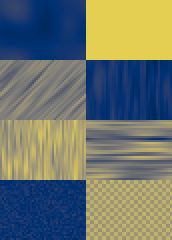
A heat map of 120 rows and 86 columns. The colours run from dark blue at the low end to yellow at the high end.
The table splits into 4 rows of 2 panels. Panel 1,1: very low, smooth, faint in contrast. Panel 1,2: very high, flat. Panel 2,1: middling, slanting up to the right. Panel 2,2: very low, streaked downward, faint in contrast. Panel 3,1: high, streaked downward. Panel 3,2: middling, streaked across, strong in contrast. Panel 4,1: very low, fine-grained, faint in contrast. Panel 4,2: high, checkered.
